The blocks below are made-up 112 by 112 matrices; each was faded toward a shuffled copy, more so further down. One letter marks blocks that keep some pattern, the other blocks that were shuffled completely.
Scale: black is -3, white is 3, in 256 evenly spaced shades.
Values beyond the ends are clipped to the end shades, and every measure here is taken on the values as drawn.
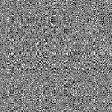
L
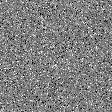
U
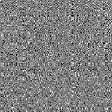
L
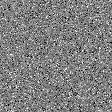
U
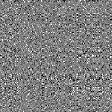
L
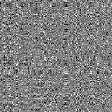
L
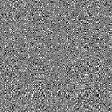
L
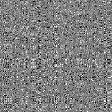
L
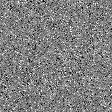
U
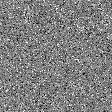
U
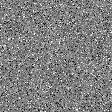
U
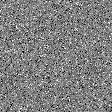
U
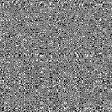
L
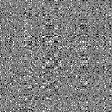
L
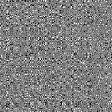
L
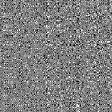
L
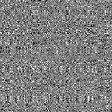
L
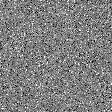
U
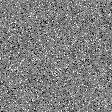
U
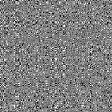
L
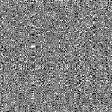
L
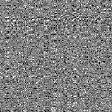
L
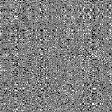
L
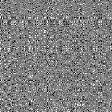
L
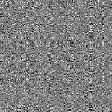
L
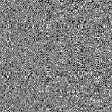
L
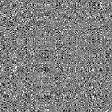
L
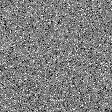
U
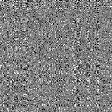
L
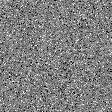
U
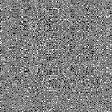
L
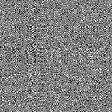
L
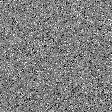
U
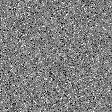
U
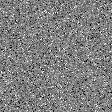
U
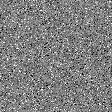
U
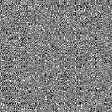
L
